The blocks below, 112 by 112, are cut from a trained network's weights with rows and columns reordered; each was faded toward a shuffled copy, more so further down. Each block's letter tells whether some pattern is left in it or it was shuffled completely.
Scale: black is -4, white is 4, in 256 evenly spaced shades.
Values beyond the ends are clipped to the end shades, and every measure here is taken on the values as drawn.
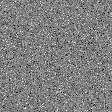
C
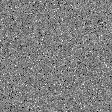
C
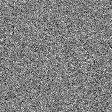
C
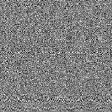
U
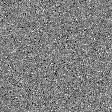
C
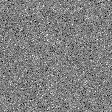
C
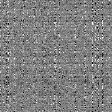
U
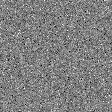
C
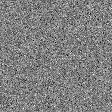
C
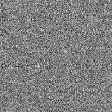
U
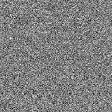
U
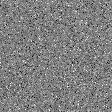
C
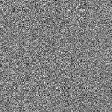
U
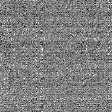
U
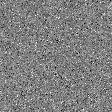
C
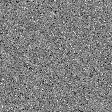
C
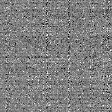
U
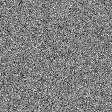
C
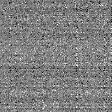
U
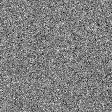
C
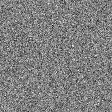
C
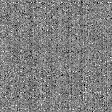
U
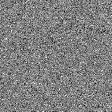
U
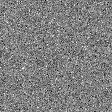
C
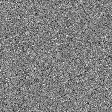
C
